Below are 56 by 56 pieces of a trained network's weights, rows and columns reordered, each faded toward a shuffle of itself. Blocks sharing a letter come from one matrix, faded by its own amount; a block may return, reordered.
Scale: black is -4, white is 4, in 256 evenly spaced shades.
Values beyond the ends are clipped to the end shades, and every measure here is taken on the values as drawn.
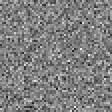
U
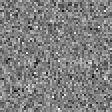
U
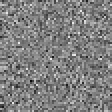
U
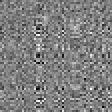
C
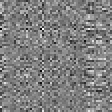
C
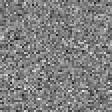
U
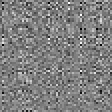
C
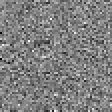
U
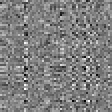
C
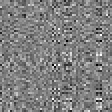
C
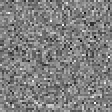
U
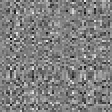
C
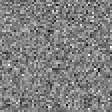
U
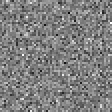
U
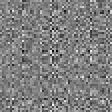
C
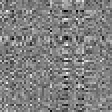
C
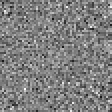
U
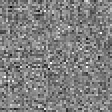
U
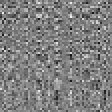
C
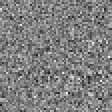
U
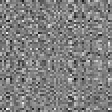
C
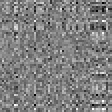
C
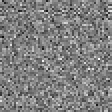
U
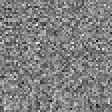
U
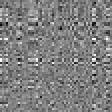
C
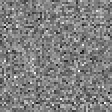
U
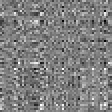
C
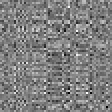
C
